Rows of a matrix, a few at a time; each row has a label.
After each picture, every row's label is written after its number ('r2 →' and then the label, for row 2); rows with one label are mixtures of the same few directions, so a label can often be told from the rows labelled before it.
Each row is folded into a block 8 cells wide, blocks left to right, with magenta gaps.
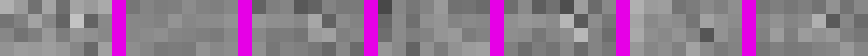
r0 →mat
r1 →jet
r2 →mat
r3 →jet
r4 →mat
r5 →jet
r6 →mat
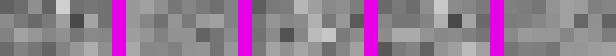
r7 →mat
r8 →jet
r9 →jet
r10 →mat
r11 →mat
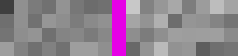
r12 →jet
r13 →jet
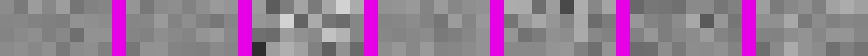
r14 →mat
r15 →jet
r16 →jet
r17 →mat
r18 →mat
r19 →mat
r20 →jet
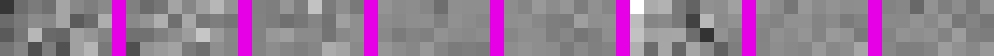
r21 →jet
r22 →jet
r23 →mat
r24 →mat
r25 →mat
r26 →jet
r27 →mat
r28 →mat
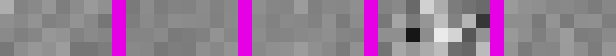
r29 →jet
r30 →jet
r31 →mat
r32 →jet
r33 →jet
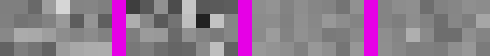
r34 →mat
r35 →mat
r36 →jet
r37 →jet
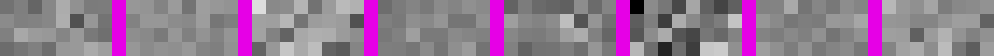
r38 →mat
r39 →mat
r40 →jet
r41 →jet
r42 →mat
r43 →jet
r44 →mat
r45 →jet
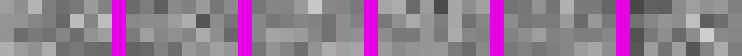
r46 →mat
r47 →mat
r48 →mat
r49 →mat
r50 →mat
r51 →jet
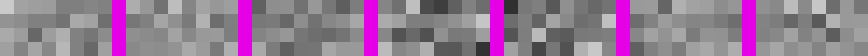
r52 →jet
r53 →mat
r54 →jet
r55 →mat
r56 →jet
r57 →mat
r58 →mat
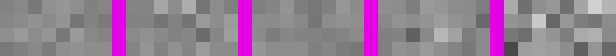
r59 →mat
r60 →mat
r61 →mat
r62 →jet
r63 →jet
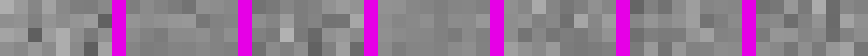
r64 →jet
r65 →mat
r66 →jet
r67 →jet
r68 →mat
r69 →jet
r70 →mat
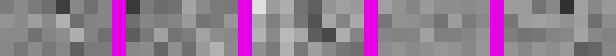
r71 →mat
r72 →jet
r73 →jet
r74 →mat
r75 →mat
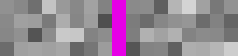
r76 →jet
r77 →mat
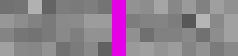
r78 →mat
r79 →mat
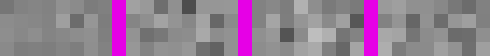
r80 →mat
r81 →mat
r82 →jet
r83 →jet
